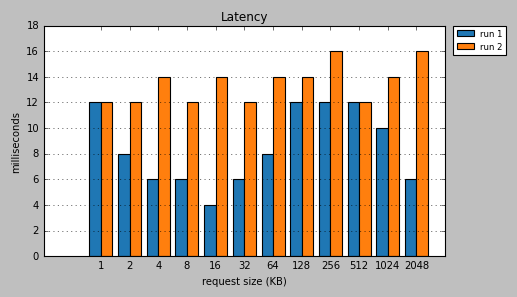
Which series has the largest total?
run 2
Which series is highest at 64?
run 2
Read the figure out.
Title: Latency
x-axis: request size (KB), ticks 1 2 4 8 16 32 64 128 256 512 1024 2048
y-axis: milliseconds, ticks 0 2 4 6 8 10 12 14 16 18
Legend: run 1, run 2
Values:
run 1: 12 8 6 6 4 6 8 12 12 12 10 6
run 2: 12 12 14 12 14 12 14 14 16 12 14 16
